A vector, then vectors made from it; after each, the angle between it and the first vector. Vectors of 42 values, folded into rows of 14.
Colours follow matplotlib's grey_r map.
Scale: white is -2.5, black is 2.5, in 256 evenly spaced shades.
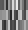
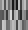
nearly opposite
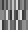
nearly parallel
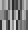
nearly opposite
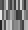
orthogonal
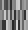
partly aligned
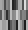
partly opposed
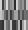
orthogonal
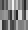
nearly parallel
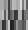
partly aligned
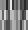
orthogonal
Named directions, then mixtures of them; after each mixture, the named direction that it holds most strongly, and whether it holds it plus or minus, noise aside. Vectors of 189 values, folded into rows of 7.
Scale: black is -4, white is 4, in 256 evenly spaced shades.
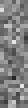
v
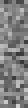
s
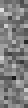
s, plus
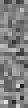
s, plus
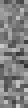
s, plus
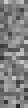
s, minus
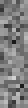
v, minus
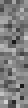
v, minus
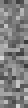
s, plus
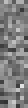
s, minus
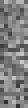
s, minus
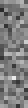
s, minus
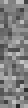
s, minus
